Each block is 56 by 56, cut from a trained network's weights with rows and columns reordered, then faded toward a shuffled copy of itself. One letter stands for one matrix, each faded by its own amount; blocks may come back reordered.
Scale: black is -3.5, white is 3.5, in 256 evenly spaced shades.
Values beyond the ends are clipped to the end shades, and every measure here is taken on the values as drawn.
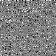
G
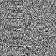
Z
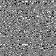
G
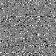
G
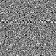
Z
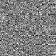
Z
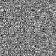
Z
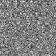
Z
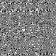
G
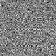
Z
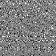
G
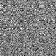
Z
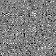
G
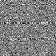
Z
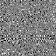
G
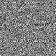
Z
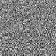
Z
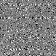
G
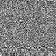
Z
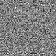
Z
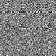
Z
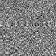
Z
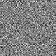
Z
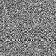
Z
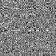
Z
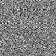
Z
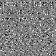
G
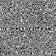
G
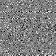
G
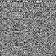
Z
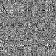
Z
